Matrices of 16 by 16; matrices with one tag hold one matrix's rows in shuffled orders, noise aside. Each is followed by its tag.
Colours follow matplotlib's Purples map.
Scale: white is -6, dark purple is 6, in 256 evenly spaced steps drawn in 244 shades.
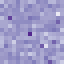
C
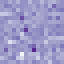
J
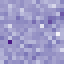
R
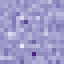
J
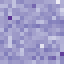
R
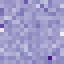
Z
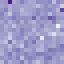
R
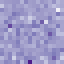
C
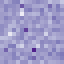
J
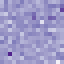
R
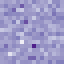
J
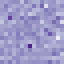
C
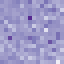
C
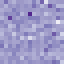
C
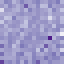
Z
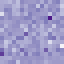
Z
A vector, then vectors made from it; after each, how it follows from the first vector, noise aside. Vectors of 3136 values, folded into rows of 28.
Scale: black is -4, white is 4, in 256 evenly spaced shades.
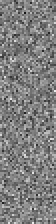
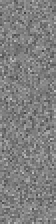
shrunk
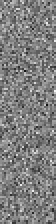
wrapped around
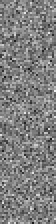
sign-scrambled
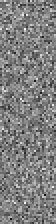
wrapped around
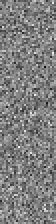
wrapped around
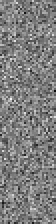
sign-scrambled
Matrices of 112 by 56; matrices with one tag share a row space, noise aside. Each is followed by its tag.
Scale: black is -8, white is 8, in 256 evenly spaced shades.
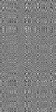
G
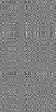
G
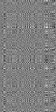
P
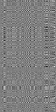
P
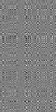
G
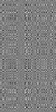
G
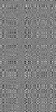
G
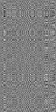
P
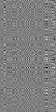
P
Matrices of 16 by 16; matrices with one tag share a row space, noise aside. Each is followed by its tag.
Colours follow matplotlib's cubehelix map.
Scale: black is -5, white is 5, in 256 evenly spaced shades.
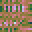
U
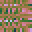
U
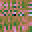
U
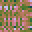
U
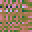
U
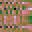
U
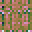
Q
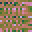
U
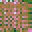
U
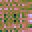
U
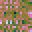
U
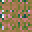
Q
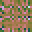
Q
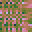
U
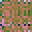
Q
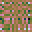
Q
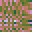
U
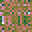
Q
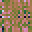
Q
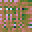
U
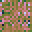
Q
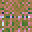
Q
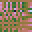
U
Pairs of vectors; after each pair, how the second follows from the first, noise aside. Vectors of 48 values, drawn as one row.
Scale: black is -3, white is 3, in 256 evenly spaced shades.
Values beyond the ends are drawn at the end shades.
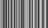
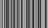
sign-scrambled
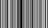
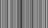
shrunk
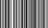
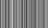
shrunk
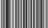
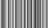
sign-scrambled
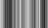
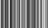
sign-scrambled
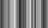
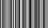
sign-scrambled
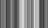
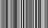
sign-scrambled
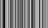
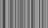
shrunk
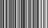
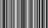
sign-scrambled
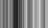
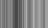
shrunk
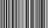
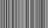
shrunk
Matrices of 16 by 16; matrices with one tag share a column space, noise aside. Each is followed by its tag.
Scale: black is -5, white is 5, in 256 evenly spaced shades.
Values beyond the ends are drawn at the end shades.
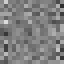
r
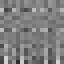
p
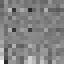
p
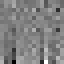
p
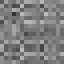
r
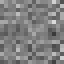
r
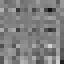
p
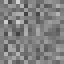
r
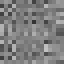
r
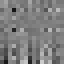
p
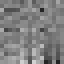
p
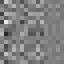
r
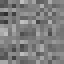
r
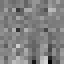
p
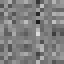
r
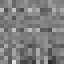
p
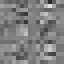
r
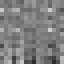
p
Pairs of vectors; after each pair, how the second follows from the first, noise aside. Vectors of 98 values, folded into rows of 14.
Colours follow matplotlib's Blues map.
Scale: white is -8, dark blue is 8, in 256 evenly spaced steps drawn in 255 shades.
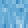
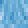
wrapped around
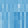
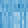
negated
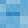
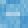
negated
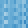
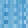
negated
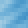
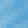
shrunk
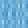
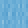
shrunk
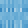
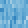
shuffled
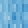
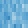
negated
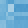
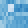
scaled up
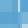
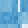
scaled up
